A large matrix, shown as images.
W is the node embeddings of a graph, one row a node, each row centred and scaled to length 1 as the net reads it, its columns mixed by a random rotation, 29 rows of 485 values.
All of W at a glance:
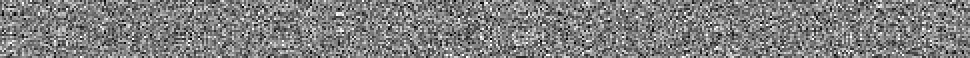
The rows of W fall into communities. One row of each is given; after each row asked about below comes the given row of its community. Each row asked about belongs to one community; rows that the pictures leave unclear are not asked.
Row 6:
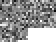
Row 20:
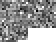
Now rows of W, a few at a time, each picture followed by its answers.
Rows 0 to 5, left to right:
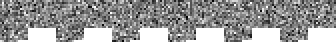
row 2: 20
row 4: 20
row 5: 20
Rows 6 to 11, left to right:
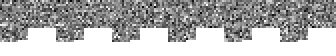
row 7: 6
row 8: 20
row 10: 6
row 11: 20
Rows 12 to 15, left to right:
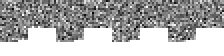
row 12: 20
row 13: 6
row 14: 6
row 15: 6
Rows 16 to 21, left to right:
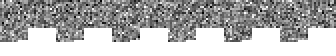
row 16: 20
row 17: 6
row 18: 20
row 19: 6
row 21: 20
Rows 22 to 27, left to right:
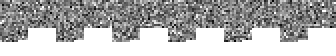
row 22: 20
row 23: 6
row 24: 6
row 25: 20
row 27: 20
